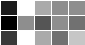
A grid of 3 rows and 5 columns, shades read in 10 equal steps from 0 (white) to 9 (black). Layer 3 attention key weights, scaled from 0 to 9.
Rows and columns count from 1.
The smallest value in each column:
7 0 3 4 2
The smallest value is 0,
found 2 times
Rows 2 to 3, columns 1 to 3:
9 4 6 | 7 0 3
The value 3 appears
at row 1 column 3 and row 3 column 3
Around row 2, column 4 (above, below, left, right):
4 5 6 5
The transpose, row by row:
8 9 7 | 0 4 0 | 3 6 3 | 4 4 5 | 4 5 2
